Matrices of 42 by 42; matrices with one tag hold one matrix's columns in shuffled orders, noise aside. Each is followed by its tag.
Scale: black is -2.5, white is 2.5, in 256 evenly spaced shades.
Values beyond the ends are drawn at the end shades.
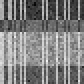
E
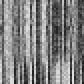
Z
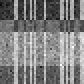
E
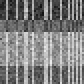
E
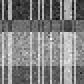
E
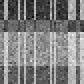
E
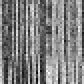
Z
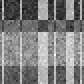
E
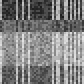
E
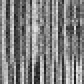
Z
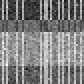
E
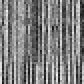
Z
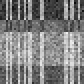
E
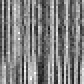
Z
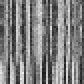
Z
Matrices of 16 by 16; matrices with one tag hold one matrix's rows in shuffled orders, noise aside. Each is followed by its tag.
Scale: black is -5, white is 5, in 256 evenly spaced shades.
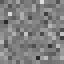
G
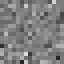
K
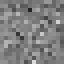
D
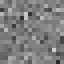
K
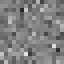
K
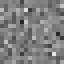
K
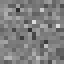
D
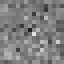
D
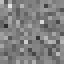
G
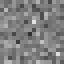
D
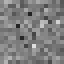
D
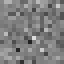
D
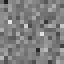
G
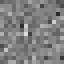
K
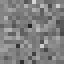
D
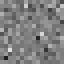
G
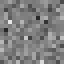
G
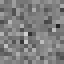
K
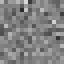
K
